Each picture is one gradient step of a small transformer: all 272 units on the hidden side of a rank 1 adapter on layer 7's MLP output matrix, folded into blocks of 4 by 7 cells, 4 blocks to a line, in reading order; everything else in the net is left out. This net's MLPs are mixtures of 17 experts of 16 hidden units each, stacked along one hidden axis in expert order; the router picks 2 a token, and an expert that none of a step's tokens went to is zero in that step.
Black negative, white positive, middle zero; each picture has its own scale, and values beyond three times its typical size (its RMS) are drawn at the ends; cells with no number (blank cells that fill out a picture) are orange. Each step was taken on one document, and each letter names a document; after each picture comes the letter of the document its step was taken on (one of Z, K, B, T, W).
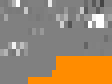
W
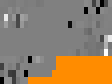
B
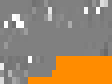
B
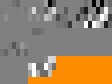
W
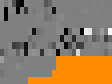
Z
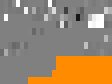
W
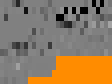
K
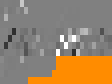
Z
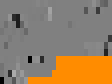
B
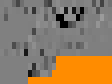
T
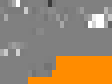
W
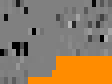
K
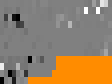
B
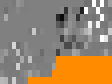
K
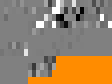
T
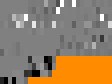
T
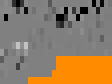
K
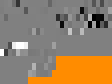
W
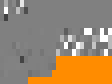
Z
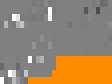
B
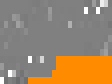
B
